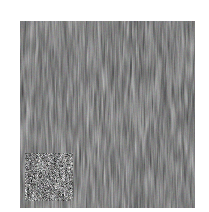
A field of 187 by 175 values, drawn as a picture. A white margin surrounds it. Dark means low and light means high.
Mirror symmetry: none. Roughest part: bottom left. Histogram: heavy tails on both sides. Grain: streaks running down. Odd patch: rougher, in the bottom left.
